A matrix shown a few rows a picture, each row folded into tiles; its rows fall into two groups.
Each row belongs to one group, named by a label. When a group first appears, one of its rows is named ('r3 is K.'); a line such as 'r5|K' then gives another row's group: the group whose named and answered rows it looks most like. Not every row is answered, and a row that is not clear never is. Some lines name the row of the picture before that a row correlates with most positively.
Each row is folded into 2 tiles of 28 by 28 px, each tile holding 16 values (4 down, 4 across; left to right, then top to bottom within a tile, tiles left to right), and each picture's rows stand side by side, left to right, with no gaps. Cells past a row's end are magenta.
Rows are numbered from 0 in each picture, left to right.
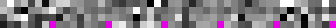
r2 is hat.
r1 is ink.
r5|ink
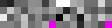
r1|ink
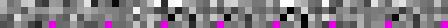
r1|hat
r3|ink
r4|ink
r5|ink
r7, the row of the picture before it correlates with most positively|1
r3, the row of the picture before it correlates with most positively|1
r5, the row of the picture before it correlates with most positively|1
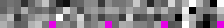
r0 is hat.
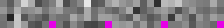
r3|ink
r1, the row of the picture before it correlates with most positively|3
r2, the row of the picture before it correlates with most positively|3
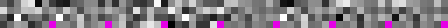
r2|hat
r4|ink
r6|ink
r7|ink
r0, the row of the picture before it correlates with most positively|0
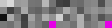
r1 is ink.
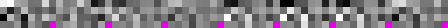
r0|ink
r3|ink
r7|ink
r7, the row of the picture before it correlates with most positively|0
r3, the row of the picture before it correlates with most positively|0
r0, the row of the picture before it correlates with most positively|0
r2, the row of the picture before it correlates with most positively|1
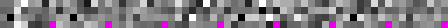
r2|hat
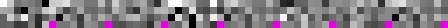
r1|ink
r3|ink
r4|ink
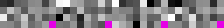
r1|ink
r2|hat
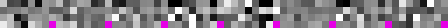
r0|hat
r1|hat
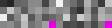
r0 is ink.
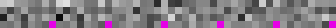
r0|ink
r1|ink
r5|hat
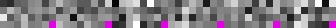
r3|hat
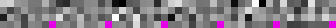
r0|ink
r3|ink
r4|hat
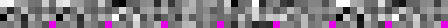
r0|ink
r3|hat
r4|hat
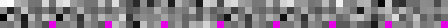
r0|ink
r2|hat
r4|ink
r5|ink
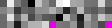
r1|ink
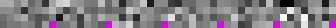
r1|ink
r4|hat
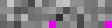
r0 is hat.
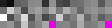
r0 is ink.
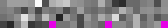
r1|ink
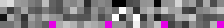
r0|ink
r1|hat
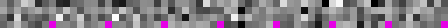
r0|hat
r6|hat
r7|hat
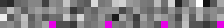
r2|ink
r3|hat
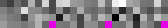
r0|hat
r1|ink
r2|ink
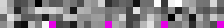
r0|hat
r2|hat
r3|ink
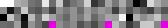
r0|ink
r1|hat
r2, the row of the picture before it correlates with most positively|2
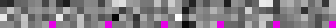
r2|ink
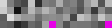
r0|hat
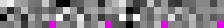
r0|ink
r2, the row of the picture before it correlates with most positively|0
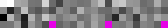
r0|ink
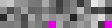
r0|ink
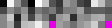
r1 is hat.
